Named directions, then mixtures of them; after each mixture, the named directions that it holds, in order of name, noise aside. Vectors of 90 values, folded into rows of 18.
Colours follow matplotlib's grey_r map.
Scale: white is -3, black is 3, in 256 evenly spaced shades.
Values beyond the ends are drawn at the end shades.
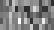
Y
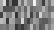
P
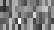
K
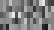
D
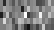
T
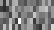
K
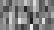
P, Y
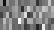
K, T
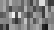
D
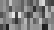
D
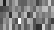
K, T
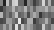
K, P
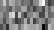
D, T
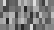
P, Y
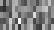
K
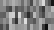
D, Y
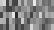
D, P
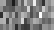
P, T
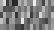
P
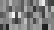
D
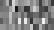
Y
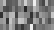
P, Y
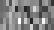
Y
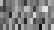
K, Y
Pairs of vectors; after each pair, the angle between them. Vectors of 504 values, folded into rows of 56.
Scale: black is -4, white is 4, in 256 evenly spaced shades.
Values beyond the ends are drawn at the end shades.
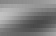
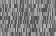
orthogonal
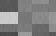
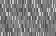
orthogonal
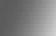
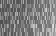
partly aligned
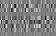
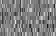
orthogonal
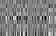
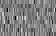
partly opposed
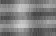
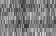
partly opposed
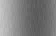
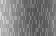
nearly parallel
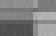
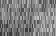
partly aligned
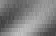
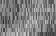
partly aligned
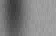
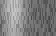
nearly opposite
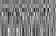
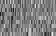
orthogonal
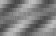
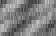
nearly opposite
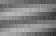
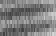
nearly opposite
